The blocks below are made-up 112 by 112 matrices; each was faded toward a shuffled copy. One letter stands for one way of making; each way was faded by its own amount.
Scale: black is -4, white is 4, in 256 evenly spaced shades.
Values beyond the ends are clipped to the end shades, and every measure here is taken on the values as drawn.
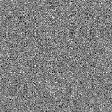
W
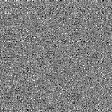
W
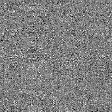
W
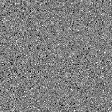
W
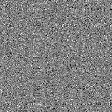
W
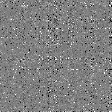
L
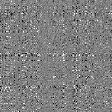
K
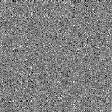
W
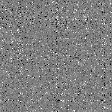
L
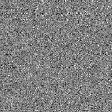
W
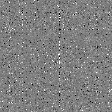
L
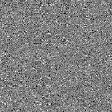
W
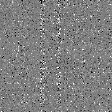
L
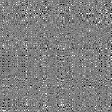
K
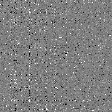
L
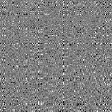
K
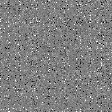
L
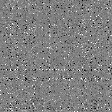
L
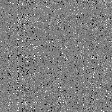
L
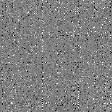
L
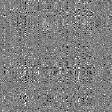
K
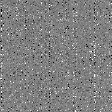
L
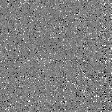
L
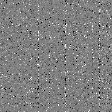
L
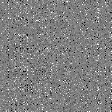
L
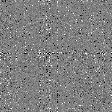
L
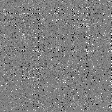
L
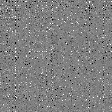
L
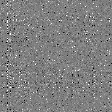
L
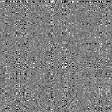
K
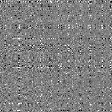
K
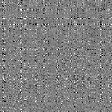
K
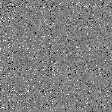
L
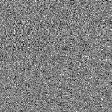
W
